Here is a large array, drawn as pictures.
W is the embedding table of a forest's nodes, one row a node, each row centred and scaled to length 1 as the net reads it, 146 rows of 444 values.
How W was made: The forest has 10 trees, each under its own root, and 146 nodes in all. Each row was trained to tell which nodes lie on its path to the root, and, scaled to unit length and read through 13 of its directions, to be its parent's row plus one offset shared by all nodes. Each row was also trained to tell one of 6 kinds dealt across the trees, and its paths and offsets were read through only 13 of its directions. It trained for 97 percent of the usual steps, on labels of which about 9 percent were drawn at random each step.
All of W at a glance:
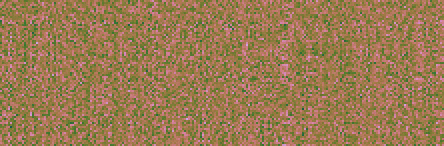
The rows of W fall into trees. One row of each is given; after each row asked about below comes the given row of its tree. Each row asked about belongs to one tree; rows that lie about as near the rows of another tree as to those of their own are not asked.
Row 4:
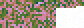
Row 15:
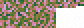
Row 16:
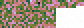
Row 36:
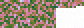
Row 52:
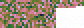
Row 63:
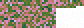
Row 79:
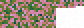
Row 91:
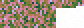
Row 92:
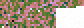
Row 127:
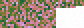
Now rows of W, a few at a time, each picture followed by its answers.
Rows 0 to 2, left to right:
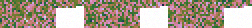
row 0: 92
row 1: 15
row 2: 15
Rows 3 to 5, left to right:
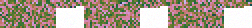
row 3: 92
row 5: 127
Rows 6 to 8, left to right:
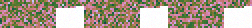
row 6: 52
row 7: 79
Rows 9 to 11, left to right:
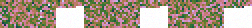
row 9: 91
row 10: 91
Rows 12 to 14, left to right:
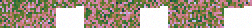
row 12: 92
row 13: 4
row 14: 52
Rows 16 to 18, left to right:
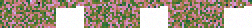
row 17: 92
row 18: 91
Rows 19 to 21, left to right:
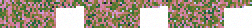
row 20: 127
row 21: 15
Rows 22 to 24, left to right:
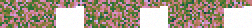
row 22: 79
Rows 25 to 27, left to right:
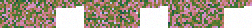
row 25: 92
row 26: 15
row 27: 4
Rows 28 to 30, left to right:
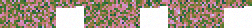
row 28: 91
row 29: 79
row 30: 92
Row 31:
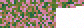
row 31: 4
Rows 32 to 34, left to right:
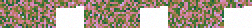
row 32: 36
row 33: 79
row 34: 127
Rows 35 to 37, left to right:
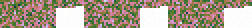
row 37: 36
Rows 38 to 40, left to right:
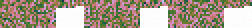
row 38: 15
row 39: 4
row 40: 36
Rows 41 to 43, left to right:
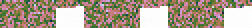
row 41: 127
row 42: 52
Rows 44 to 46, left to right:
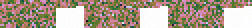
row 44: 16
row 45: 15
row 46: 127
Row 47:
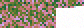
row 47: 52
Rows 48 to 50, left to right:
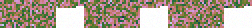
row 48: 91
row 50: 52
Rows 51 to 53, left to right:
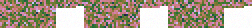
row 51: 15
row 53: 79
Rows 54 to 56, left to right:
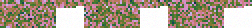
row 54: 16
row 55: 92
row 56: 127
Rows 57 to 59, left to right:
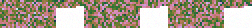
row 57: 15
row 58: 79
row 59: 15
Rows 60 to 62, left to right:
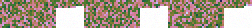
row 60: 52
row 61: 127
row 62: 4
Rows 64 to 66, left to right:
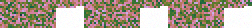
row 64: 52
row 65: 16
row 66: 4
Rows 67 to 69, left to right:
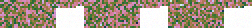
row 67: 36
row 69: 16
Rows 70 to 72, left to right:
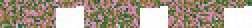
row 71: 52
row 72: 91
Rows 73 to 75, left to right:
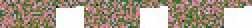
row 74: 15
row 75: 91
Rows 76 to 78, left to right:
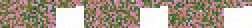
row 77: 16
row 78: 15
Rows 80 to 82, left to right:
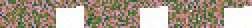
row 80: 92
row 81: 15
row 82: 52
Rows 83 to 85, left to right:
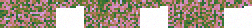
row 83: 16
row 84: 92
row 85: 4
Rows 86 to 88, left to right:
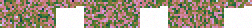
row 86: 52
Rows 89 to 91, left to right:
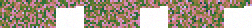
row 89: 127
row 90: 91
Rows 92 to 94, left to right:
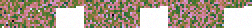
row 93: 52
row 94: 127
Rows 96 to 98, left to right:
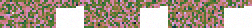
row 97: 4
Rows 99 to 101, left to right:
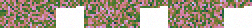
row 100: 79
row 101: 16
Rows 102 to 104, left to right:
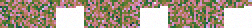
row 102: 91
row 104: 36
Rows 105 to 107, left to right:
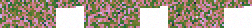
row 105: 52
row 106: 4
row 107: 127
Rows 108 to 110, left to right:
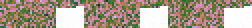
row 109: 127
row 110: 92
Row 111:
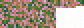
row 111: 91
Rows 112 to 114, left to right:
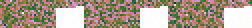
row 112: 15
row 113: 16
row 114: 91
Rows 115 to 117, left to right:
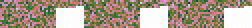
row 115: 127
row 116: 4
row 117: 79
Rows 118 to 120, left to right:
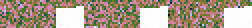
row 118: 79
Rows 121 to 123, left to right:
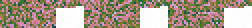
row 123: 16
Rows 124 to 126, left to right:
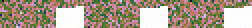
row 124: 15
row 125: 92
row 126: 127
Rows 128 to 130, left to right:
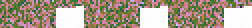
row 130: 127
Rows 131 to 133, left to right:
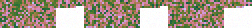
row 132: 127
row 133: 127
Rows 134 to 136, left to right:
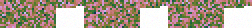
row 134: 79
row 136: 52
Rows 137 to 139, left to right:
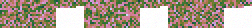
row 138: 4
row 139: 52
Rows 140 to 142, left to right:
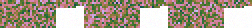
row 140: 16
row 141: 52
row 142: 92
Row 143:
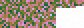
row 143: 91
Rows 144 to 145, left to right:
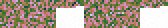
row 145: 52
